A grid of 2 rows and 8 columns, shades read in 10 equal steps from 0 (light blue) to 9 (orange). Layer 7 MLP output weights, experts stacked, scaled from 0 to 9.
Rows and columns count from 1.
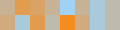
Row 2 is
5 1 7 3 9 5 1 3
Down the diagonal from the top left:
4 1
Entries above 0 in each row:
7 8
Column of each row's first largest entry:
2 5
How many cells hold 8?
0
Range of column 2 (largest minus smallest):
6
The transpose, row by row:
4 5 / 7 1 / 6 7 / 4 3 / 0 9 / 4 5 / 1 1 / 3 3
